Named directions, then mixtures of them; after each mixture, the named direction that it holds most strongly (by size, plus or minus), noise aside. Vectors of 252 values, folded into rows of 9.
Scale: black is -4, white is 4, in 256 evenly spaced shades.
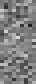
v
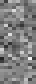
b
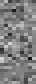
b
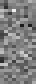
v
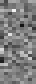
b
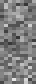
v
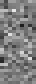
b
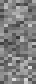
v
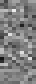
b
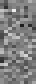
v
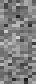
v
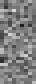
v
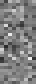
b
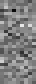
v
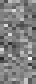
b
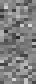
v
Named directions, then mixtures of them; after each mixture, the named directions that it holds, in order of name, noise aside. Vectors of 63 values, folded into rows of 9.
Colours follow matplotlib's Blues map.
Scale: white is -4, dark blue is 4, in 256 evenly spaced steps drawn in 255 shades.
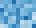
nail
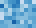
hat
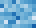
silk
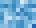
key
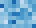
hat, key, silk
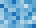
hat, nail, silk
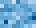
silk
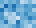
key, nail, silk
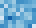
hat, key, nail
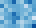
hat, nail, silk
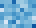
key, silk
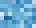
hat, key, silk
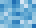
hat, key, nail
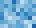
key, nail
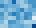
key, nail, silk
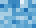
hat, key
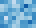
hat, nail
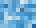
key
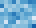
silk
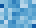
hat, key, silk
